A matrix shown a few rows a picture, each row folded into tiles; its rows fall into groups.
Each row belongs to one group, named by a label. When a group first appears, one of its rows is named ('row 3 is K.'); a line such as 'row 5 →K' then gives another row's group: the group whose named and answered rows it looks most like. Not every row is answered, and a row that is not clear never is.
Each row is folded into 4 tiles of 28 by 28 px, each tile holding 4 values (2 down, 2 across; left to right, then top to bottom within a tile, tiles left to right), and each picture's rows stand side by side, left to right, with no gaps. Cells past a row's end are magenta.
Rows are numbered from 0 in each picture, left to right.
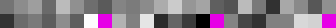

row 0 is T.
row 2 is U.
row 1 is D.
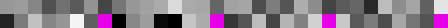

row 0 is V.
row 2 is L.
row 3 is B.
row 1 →T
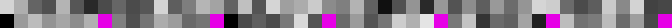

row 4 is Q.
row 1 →B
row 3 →U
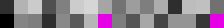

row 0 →T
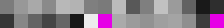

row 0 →T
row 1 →D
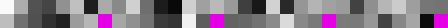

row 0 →U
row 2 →B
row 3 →D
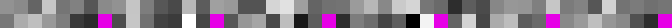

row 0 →D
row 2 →D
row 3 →T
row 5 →D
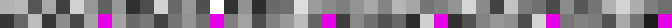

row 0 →L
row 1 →B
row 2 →Q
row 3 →T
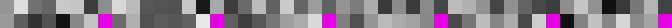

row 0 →U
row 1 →U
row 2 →T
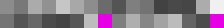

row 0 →T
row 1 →Q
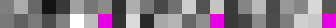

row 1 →Q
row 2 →T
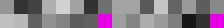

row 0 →D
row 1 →D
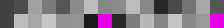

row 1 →V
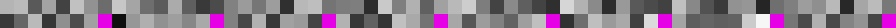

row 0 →L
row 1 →V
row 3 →B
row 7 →L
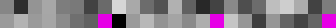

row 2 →D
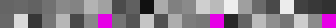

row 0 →Q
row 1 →B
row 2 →V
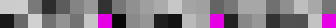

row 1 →T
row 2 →T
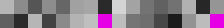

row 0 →L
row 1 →U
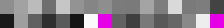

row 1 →T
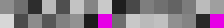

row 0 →B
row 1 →Q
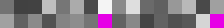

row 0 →B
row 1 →U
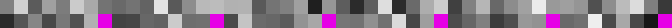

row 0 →L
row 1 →B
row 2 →U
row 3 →B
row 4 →T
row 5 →D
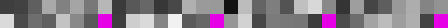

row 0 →B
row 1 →Q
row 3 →Q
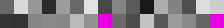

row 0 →V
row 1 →B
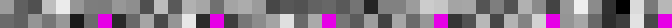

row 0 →D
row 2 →V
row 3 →B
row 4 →L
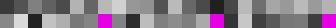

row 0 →Q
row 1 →V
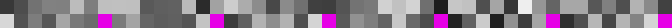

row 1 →U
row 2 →V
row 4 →L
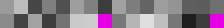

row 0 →L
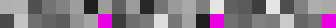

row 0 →U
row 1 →Q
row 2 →B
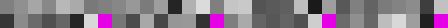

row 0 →T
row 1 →L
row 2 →U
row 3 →Q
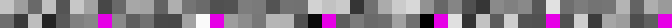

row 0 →L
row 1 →T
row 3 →D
